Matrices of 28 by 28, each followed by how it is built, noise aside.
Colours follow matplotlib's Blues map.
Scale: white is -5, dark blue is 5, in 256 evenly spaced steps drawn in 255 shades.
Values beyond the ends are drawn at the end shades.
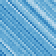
Toeplitz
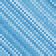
Toeplitz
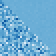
lower triangular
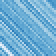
Toeplitz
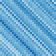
Toeplitz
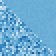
lower triangular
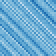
Toeplitz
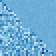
lower triangular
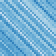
Toeplitz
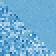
lower triangular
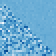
lower triangular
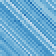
Toeplitz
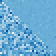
lower triangular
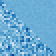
lower triangular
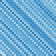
Toeplitz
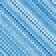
Toeplitz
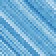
Toeplitz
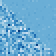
lower triangular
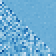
lower triangular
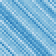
Toeplitz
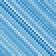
Toeplitz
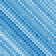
Toeplitz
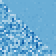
lower triangular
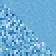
lower triangular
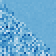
lower triangular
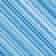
Toeplitz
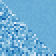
lower triangular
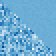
lower triangular
